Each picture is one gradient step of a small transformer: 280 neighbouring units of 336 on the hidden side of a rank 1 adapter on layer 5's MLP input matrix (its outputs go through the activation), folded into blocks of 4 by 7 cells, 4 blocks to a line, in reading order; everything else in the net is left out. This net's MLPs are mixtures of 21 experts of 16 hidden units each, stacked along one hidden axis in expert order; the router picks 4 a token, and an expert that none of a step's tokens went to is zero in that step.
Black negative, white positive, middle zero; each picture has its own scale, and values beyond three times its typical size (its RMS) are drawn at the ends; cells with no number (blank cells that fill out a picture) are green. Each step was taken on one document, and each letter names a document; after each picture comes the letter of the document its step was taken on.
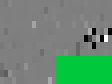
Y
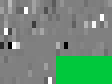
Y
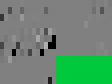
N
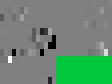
N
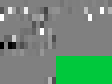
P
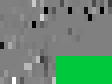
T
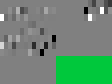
T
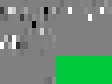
P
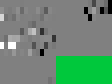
T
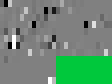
Y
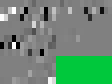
P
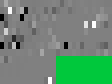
Y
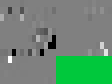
N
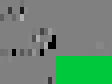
N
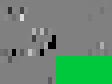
N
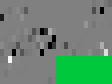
N
